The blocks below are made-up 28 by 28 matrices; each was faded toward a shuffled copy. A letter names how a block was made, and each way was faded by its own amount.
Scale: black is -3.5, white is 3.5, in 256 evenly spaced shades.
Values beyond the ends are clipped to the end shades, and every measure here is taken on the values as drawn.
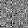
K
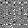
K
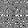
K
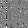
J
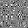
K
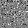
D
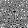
D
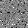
D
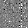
J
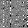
J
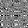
K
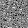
D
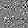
K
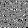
D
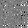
J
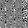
J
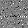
D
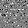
D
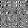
K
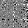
J
